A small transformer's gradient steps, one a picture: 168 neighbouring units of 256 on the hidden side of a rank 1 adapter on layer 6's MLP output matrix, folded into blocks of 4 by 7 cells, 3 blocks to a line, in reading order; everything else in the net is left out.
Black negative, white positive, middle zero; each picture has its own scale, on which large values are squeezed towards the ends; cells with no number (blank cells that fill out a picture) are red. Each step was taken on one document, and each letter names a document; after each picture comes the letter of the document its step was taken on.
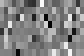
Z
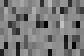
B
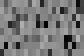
B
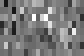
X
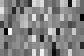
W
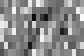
X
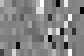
Z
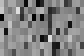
W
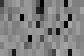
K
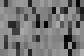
B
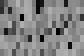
K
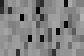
K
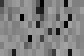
K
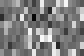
W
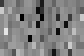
K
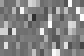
W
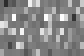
X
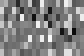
Z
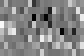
X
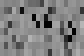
Z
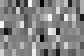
W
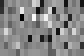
K
